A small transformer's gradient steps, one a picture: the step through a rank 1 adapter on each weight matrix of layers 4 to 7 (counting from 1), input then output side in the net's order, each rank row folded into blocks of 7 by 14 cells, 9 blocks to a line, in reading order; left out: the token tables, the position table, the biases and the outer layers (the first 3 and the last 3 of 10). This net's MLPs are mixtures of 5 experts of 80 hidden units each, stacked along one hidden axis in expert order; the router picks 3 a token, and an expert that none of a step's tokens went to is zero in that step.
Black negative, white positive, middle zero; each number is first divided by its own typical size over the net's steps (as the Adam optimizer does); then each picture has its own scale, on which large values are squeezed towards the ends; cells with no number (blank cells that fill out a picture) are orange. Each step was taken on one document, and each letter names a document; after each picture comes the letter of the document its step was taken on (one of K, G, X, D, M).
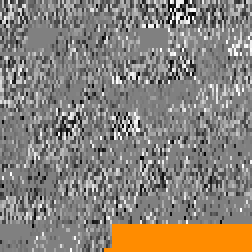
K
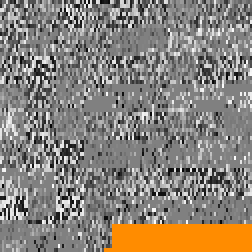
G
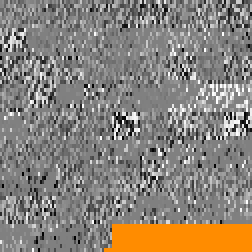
K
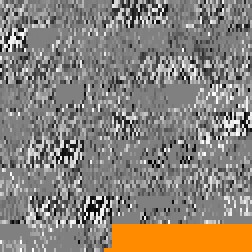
K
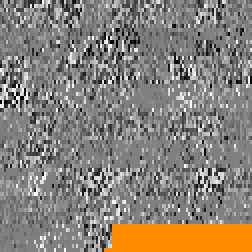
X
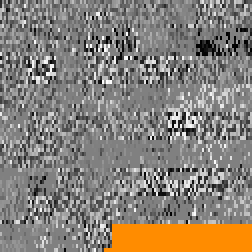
X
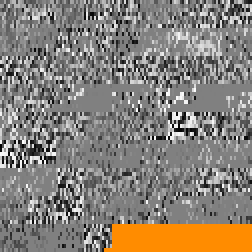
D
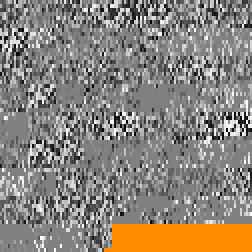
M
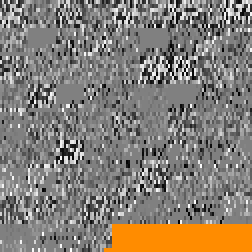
K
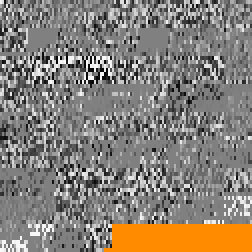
G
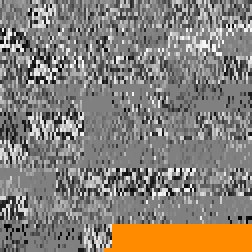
D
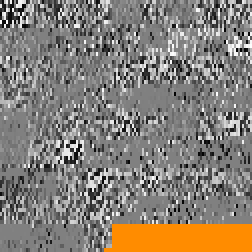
M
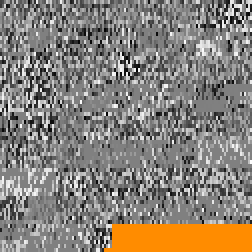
G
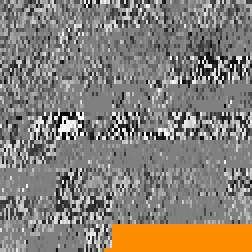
D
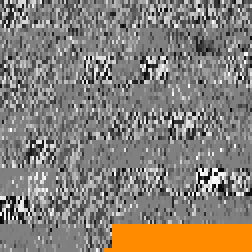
M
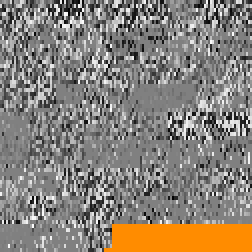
M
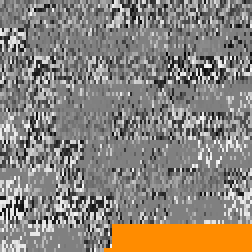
G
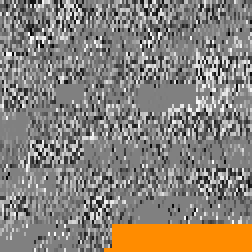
M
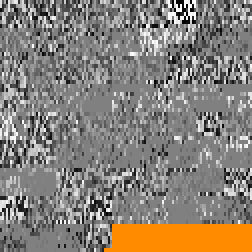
D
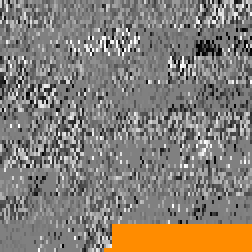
X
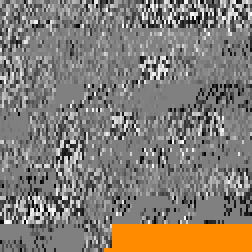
K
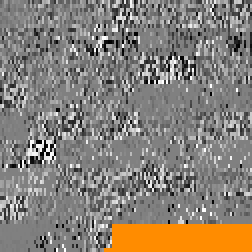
X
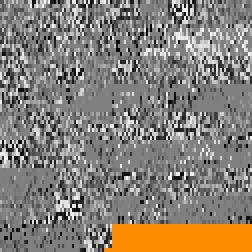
D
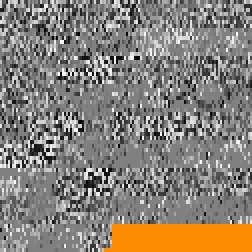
D
